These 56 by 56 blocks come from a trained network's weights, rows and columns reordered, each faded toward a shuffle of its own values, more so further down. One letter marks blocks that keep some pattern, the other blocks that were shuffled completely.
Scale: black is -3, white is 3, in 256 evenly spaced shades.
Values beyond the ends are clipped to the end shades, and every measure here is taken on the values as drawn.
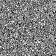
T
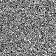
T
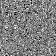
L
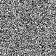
T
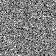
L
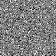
L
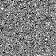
L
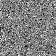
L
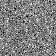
L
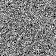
T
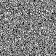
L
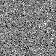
T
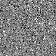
L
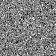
T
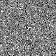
L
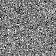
T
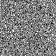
T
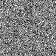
L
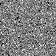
L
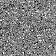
L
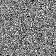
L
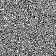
T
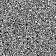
T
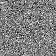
T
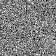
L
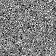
T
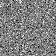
T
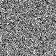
T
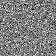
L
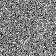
T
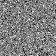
T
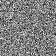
T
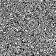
L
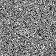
T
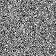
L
